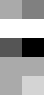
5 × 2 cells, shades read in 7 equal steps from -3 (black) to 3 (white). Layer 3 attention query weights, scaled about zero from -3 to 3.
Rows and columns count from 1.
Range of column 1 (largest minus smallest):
4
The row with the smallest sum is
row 3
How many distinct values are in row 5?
2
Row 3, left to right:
-1 -3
